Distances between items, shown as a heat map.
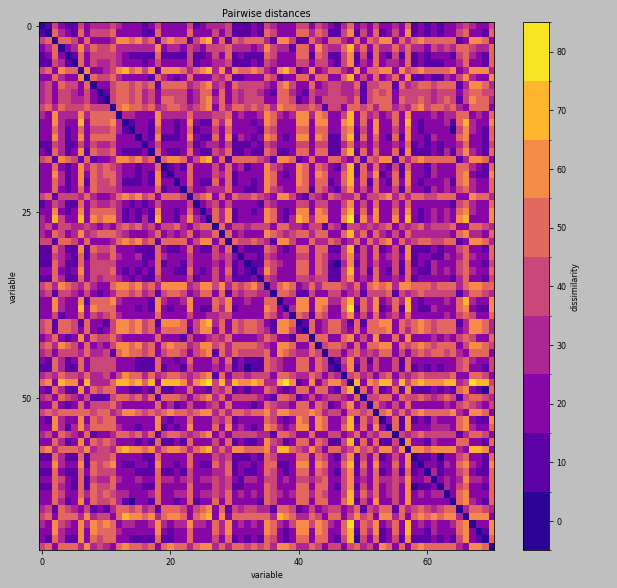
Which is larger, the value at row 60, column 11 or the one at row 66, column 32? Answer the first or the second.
the second
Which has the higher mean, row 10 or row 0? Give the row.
10
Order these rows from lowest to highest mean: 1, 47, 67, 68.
1, 68, 67, 47
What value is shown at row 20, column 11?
50
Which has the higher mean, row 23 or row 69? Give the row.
23
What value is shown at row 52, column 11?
30
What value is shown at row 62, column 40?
50
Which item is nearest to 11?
44
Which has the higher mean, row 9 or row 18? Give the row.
18
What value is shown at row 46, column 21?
20
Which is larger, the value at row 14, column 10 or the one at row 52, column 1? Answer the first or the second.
the second
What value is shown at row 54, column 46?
20
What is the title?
Pairwise distances
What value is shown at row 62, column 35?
50
